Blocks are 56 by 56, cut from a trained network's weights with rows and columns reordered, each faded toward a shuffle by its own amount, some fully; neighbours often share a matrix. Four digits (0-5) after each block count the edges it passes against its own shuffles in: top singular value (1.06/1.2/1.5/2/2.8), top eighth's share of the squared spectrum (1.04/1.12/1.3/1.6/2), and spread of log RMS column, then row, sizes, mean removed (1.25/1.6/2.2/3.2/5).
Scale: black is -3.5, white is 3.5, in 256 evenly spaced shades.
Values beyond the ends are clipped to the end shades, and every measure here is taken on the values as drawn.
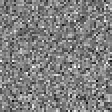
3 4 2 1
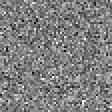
0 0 0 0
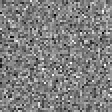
0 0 0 0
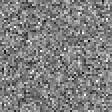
2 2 0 0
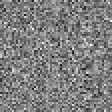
3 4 2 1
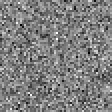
1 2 0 0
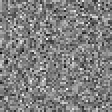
3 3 1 0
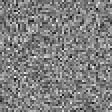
3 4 2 0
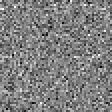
2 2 0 0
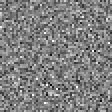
2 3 0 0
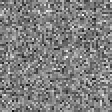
0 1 0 0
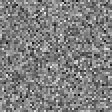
1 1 0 0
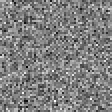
1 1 0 0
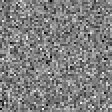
0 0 0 0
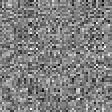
4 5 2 2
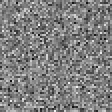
3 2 0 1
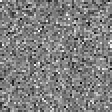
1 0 0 0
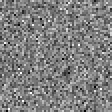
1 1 0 0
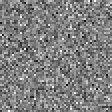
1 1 0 0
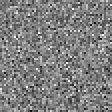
0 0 0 0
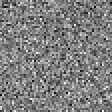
0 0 0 0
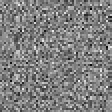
4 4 2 1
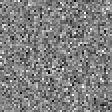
0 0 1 0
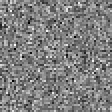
2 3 1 1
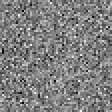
1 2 0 0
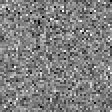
0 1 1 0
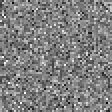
1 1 0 0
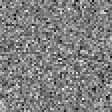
1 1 0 0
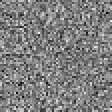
3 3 1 1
